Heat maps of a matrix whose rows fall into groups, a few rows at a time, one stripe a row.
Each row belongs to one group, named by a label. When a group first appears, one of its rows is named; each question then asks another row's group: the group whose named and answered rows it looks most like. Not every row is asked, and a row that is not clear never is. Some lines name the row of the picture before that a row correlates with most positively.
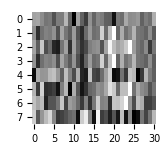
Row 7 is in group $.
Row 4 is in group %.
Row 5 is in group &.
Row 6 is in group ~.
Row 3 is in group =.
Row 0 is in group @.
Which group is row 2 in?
&
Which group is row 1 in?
=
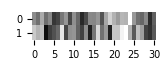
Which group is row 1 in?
~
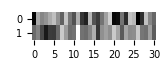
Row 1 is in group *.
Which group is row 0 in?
%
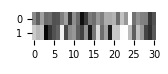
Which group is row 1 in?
~
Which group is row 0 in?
&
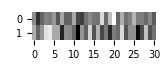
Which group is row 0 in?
=
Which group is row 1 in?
$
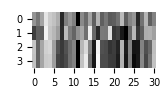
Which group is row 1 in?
%
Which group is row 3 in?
$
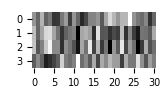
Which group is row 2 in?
$
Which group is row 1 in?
$
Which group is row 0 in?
&
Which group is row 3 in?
*
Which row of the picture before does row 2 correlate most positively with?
0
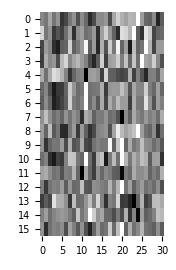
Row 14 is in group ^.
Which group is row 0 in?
&
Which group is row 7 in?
@
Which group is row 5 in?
*
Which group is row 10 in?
*
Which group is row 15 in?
=
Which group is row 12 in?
=
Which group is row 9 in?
=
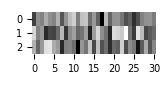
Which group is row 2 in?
$
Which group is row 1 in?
~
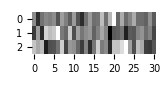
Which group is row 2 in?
~
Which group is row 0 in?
=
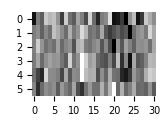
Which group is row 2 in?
@
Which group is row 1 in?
^
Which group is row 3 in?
^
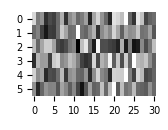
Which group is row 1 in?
*
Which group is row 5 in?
=
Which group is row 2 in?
$
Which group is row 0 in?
~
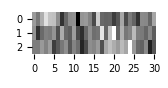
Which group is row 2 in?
&
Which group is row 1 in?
=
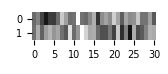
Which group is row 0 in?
*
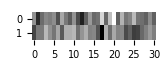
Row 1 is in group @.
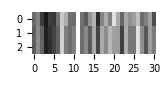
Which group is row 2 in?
*
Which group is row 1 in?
*
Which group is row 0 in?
*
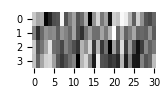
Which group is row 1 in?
=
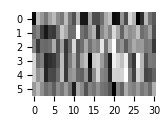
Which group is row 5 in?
@
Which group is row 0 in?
%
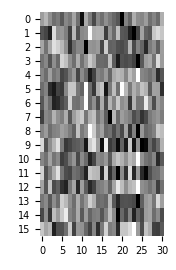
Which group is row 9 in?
$
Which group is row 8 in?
^
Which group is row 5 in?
*
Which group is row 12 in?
&
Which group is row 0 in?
@
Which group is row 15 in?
~
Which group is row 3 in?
^
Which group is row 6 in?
*
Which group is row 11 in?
$
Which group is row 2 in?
$
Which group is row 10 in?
&
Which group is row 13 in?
^
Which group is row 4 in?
&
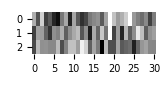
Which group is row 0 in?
&
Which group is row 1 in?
*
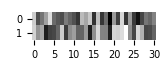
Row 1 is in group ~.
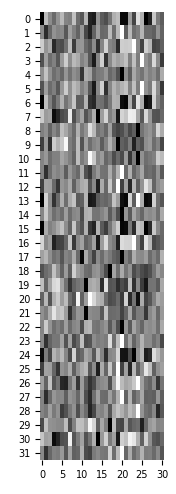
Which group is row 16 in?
~
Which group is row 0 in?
%
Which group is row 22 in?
@
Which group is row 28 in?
&
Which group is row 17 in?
@
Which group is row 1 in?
=
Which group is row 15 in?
%
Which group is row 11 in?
=
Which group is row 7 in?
~
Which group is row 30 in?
~
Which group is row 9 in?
^
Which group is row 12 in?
*
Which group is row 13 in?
%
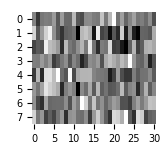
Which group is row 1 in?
$
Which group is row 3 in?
&
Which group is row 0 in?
=
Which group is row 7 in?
~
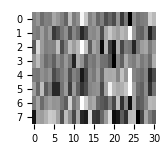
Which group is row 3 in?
@
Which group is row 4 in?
&
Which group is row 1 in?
&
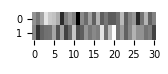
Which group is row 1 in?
=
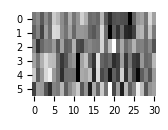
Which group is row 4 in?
$
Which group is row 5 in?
*
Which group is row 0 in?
^
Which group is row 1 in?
^
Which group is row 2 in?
=
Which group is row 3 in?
$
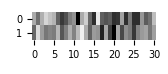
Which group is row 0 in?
$
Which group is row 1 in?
@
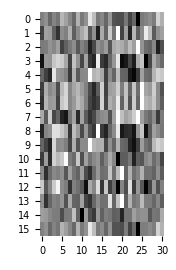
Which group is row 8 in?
%
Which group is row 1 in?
*
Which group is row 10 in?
^
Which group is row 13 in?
=
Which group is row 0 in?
^
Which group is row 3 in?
%
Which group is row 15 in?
^
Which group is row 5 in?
*
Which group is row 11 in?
=
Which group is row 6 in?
*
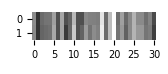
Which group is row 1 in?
=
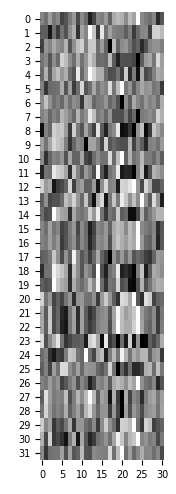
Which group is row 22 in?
&
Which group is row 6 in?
@
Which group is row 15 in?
&
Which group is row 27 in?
@
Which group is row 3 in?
^
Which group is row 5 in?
=
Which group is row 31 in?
=
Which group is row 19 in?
%
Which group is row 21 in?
&
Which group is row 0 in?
&
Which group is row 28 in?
@
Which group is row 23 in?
$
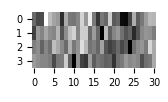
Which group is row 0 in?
%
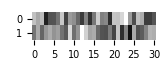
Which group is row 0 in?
~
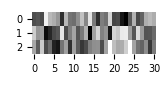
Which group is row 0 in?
%
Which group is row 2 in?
&
